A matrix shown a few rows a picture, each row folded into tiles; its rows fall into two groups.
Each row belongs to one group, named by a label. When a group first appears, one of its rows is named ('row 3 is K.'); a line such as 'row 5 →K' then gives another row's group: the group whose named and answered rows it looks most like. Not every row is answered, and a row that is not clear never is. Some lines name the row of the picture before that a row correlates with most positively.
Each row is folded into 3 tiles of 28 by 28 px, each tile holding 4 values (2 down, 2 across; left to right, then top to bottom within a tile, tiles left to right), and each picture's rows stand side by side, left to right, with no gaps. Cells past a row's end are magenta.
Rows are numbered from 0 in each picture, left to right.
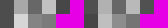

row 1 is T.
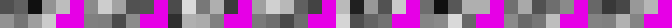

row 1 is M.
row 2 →T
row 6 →M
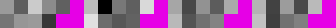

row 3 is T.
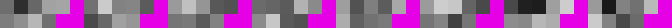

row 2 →M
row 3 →T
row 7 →T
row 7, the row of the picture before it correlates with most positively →1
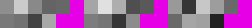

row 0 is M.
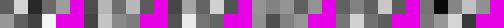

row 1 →T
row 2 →T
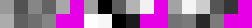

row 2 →M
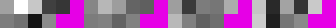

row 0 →M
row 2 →T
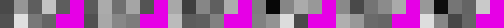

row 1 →T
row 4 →T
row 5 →T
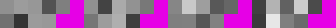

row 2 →M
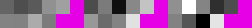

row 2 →M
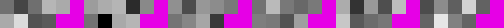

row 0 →T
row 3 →M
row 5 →T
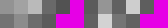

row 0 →M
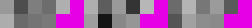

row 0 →T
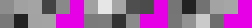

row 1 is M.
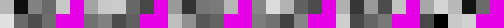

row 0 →T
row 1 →M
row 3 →M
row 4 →T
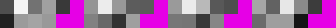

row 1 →M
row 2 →M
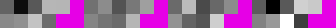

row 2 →M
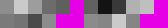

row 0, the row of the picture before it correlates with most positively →2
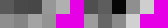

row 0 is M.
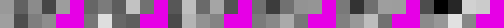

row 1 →T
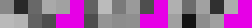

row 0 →T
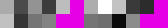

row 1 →M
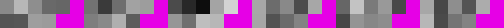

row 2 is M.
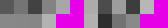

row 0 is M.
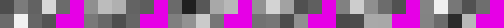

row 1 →M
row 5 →M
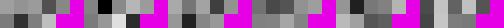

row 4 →T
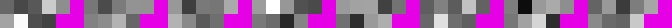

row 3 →M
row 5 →T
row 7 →M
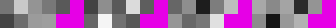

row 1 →T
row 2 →M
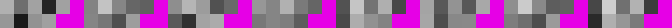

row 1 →M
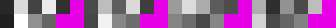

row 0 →T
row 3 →T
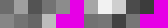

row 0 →M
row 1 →M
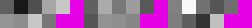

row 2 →M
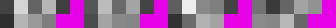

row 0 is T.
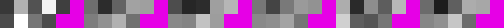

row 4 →T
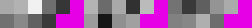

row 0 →M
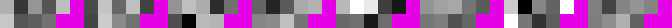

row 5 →M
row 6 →T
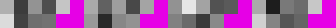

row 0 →T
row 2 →M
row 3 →T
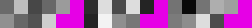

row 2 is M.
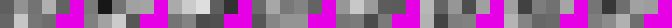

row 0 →T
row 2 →M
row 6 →T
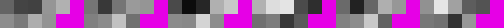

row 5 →M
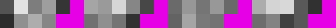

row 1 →M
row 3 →M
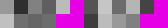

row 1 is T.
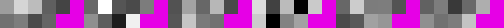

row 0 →M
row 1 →M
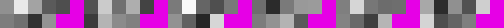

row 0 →M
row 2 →M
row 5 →T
